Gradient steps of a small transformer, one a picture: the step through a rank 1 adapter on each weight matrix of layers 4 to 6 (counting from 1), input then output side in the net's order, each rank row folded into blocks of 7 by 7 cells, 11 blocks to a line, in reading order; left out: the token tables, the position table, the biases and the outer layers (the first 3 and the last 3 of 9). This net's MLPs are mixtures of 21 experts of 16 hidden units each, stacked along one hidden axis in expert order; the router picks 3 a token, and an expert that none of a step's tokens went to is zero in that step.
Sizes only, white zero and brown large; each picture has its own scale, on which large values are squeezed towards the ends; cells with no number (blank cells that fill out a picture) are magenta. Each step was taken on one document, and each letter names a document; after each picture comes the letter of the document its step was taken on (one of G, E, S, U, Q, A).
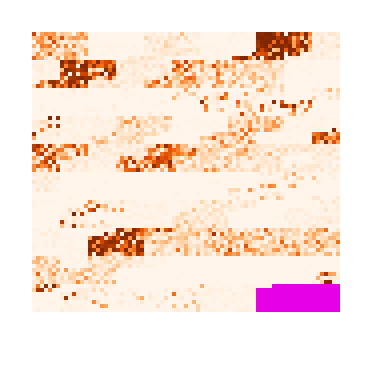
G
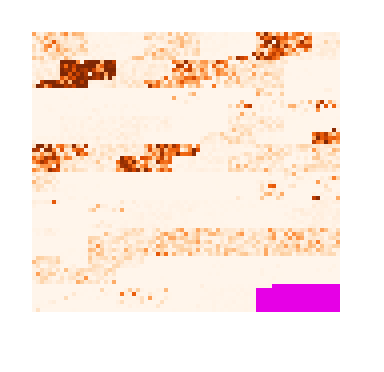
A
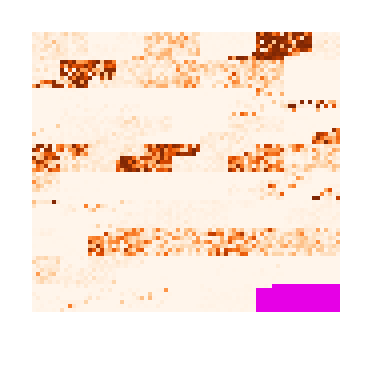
A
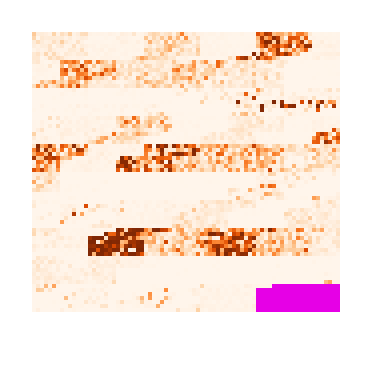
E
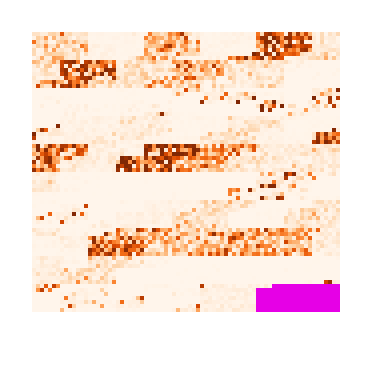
E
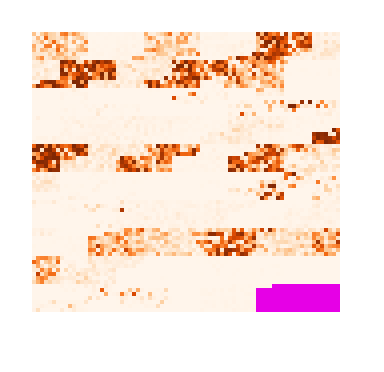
A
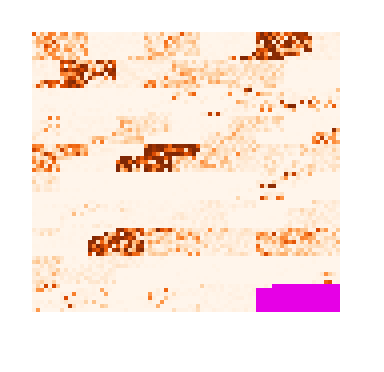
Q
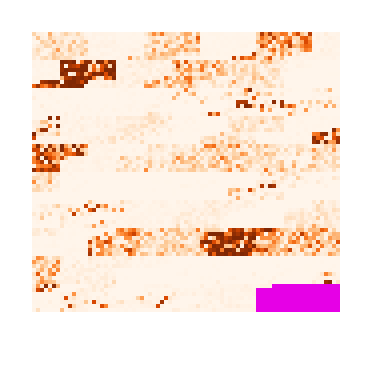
Q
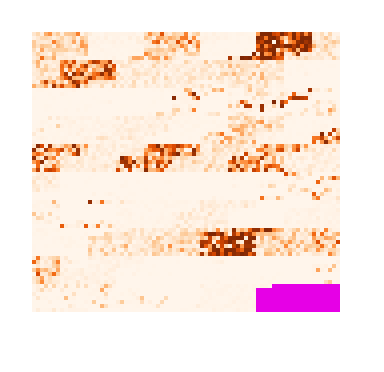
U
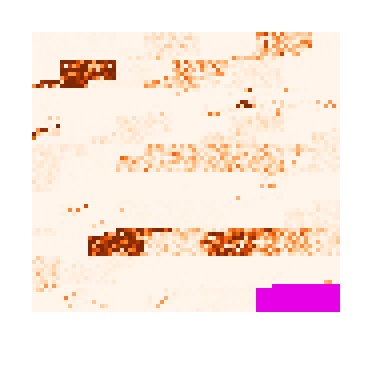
Q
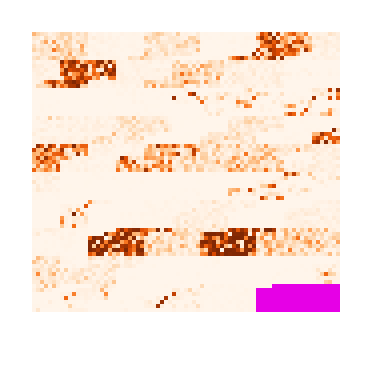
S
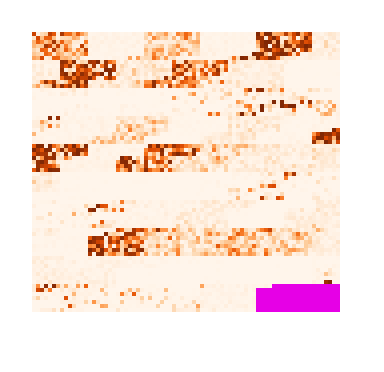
G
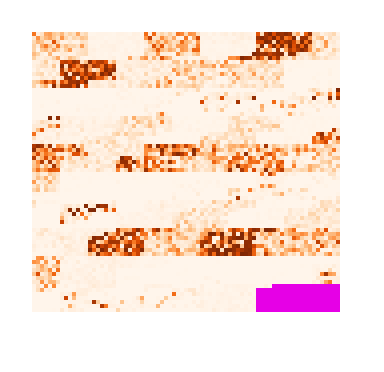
S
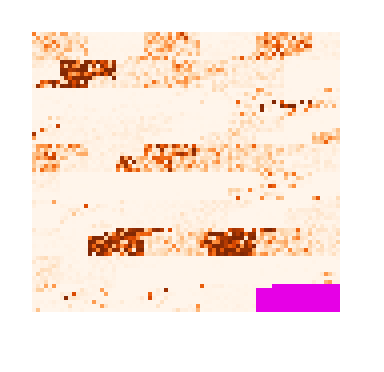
E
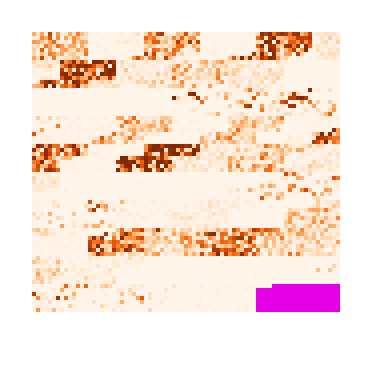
U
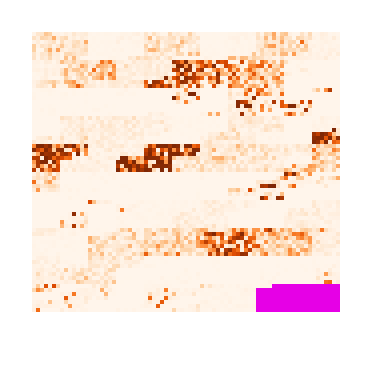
Q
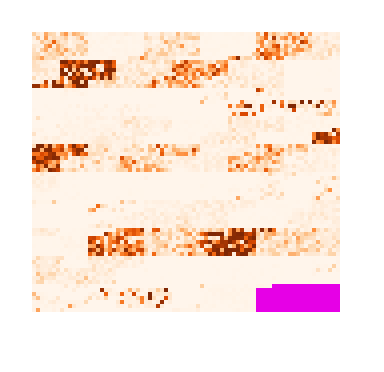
A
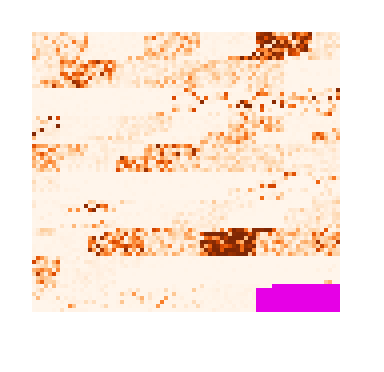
U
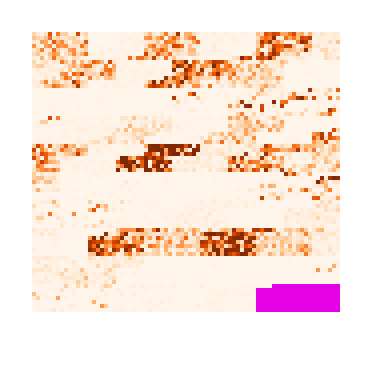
U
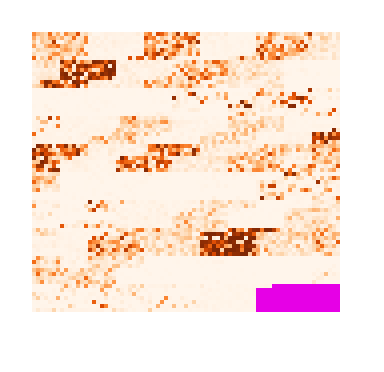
U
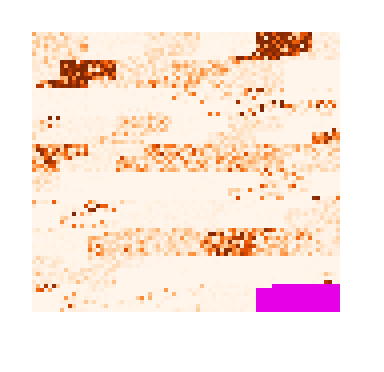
G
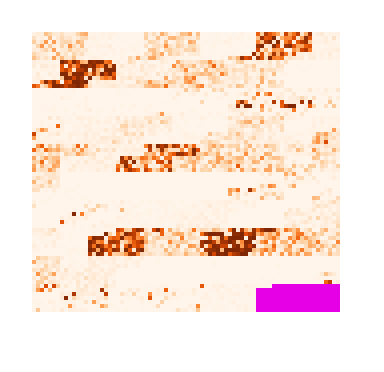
Q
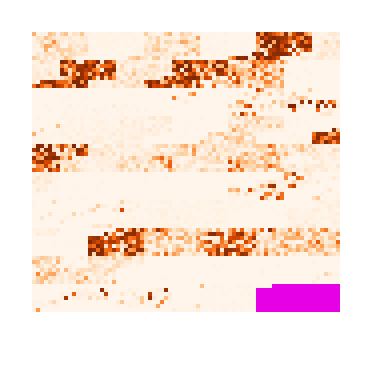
A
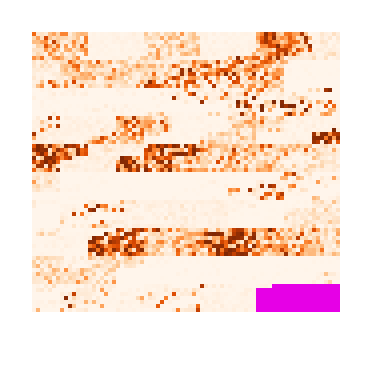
G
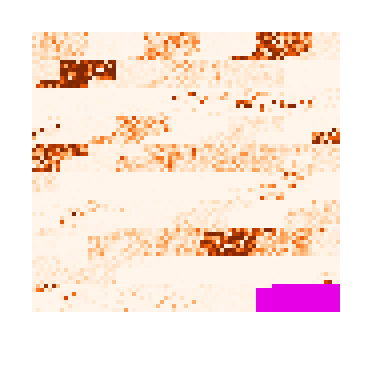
Q
